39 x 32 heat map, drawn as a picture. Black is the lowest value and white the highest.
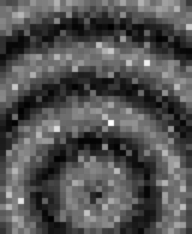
No row or column stands out. There is no seam. Rings spread out from the bottom middle. No overall slope runs across the table. Overall the values sit about 30% of the way up the scale.
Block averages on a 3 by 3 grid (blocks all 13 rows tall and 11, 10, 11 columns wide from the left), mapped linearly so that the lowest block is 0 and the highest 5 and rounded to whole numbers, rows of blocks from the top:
222 | 101 | 151
